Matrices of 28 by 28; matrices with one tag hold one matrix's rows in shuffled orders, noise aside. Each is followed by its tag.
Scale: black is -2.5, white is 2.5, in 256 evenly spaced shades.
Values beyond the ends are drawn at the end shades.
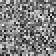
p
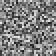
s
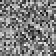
p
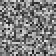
s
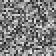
s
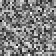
s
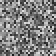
p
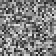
s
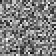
p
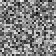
s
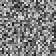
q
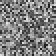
p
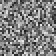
q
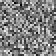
q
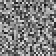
q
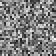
p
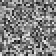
s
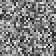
p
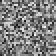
s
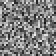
q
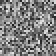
p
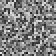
s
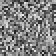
q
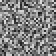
q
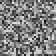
s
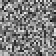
q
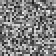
s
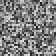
s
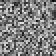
q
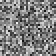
p
